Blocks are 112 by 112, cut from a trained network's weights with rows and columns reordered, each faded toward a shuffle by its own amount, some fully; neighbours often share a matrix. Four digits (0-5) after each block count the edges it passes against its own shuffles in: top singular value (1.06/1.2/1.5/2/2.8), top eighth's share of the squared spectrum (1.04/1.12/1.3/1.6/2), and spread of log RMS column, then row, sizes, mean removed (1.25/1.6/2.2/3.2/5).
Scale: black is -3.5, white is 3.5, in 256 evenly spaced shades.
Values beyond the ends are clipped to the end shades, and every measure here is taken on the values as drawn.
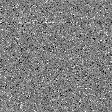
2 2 0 1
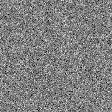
2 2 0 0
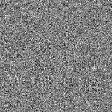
3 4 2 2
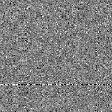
4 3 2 2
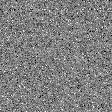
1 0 0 0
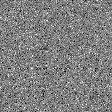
2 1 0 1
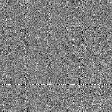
4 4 3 2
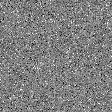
1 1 0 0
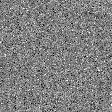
1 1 0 0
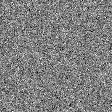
0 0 0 0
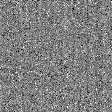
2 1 0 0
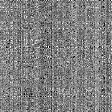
4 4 2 3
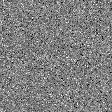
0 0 0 0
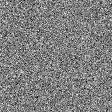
0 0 0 0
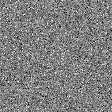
0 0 0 0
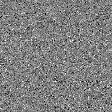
2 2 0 1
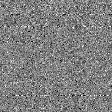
3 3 1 2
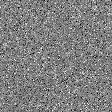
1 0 0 0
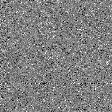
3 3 1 2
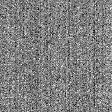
3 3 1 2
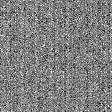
3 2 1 2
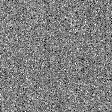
1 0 0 0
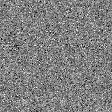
2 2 0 1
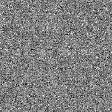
3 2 1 2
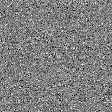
2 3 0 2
